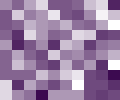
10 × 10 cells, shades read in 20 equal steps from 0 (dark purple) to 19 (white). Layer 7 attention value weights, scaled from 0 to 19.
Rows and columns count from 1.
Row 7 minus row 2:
1 -1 1 -5 -13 7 2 1 -15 5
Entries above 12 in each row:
3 4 3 3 1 2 3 3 2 1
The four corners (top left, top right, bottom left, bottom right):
10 2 16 5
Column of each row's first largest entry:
4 9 10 3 6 5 10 7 7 1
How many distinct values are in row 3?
8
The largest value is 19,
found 3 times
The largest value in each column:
16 15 16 16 17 15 19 15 18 19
